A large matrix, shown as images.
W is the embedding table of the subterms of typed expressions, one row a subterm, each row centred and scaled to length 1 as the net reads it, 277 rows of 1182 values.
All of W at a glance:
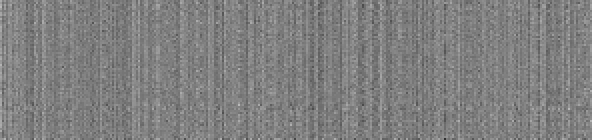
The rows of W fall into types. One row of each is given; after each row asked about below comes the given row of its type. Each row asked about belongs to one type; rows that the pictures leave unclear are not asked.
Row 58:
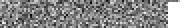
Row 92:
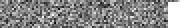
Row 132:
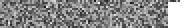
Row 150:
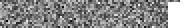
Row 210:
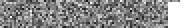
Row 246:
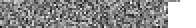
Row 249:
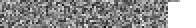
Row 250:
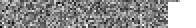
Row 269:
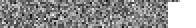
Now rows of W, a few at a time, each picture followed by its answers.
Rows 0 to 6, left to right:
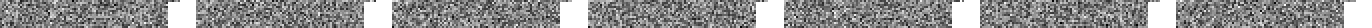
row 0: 132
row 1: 246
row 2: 250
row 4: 132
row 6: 250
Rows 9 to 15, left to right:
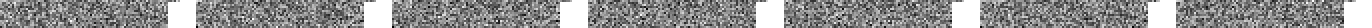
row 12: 92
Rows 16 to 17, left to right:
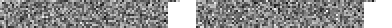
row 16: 58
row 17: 269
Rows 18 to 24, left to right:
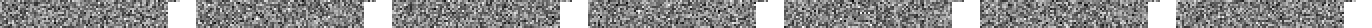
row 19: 269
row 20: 250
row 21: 132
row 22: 246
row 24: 58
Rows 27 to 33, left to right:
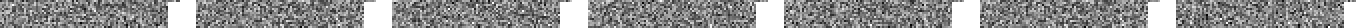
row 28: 249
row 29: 58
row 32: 249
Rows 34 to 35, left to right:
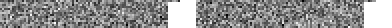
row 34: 150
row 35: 269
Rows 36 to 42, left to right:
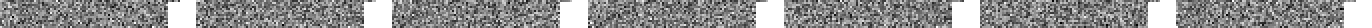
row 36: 132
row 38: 249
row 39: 58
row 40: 150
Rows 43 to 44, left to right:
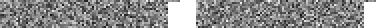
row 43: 246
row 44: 58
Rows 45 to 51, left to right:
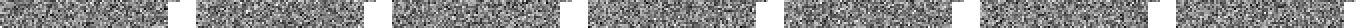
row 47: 249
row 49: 58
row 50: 150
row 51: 92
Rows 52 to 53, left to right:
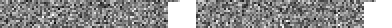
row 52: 92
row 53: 250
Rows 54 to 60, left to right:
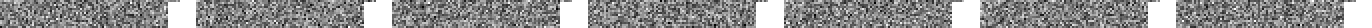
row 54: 246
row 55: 132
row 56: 250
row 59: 58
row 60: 269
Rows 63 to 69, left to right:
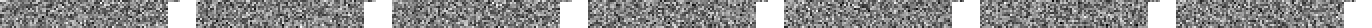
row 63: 250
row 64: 269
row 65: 249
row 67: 150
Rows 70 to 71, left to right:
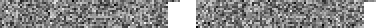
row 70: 132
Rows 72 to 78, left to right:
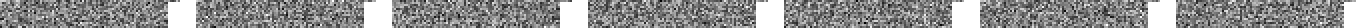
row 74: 150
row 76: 250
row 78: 249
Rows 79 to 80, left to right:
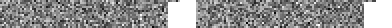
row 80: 150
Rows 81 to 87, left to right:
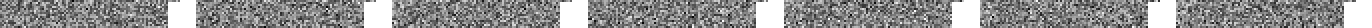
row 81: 250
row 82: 210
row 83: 58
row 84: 246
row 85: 58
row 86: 132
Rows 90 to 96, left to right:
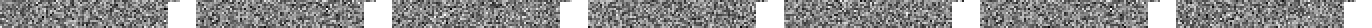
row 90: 249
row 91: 210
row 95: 210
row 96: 269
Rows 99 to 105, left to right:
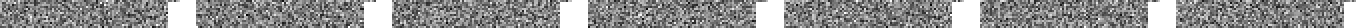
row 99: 249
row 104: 269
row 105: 92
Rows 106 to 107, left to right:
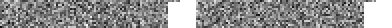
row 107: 58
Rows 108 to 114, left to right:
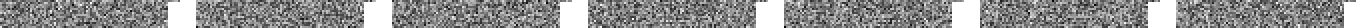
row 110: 249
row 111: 269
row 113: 132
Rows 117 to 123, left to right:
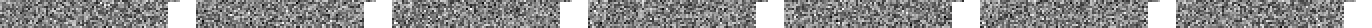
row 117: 249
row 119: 269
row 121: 150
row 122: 58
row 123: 249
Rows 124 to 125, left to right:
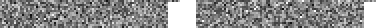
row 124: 269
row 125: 249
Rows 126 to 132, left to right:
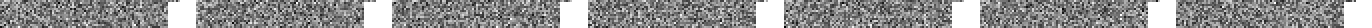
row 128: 269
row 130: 250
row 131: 269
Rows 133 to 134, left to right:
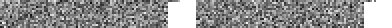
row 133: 58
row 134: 246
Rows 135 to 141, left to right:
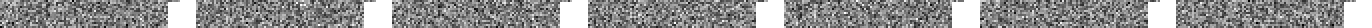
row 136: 249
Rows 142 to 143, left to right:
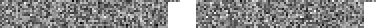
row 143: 210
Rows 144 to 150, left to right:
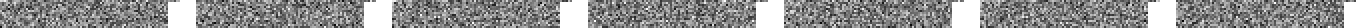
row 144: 250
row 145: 92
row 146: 132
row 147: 269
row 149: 58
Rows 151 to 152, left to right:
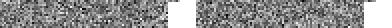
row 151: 210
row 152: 269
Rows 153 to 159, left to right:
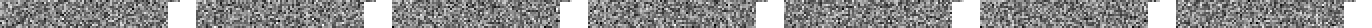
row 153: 58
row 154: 132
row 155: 92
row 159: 250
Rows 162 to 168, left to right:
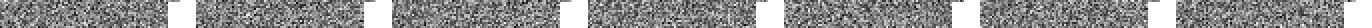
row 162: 250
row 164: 249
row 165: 250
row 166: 150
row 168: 269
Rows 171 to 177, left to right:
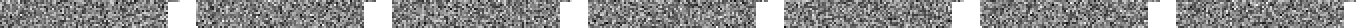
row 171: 249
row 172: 150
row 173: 92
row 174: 92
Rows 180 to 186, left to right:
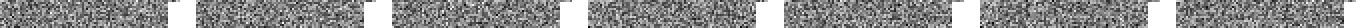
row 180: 269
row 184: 210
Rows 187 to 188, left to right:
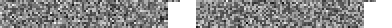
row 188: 58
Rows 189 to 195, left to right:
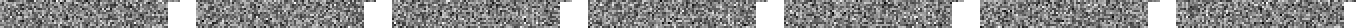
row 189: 210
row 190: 150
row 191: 250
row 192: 250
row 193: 92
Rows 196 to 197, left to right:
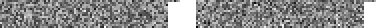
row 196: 210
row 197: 250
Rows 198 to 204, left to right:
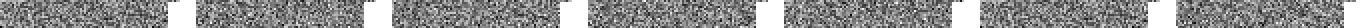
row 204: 269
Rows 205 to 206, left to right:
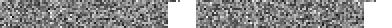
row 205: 132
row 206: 210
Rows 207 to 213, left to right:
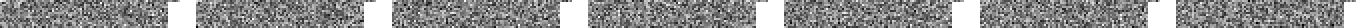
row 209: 132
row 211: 210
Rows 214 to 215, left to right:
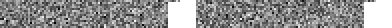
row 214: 246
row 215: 269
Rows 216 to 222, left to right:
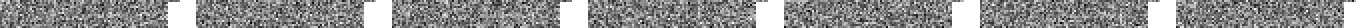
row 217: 92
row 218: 132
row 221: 250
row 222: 269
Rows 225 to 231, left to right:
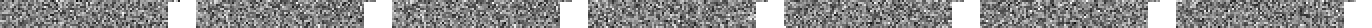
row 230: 249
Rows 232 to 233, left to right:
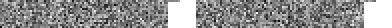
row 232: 210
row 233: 246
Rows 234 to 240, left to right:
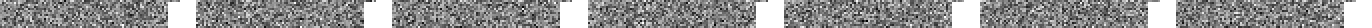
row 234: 210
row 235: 132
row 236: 210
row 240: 210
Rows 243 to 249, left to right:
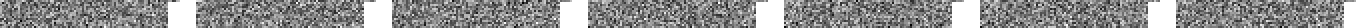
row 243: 269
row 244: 250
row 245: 249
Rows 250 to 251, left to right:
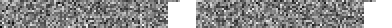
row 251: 58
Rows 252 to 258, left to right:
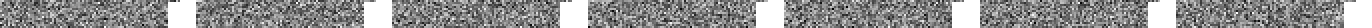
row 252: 132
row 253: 250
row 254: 92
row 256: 150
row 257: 92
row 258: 246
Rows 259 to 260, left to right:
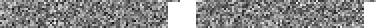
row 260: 250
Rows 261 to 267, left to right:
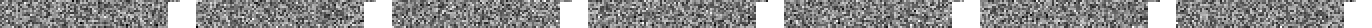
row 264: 150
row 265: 246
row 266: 150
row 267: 210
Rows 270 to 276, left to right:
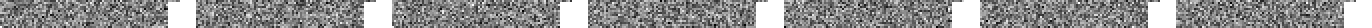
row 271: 132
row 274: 92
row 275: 150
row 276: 246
